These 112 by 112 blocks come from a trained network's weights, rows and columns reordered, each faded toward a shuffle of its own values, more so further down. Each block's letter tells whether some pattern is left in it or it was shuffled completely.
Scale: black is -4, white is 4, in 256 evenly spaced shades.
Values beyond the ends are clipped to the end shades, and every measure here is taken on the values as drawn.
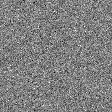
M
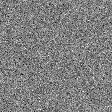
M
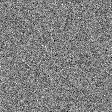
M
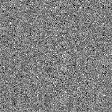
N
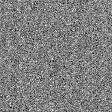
N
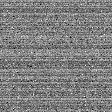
N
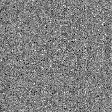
N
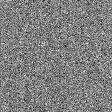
N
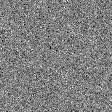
M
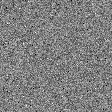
M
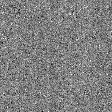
N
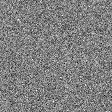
M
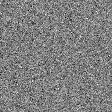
M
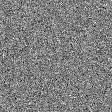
M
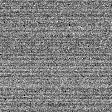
N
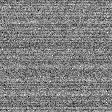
N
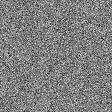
M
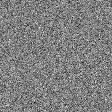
M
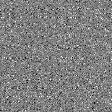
N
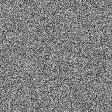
M
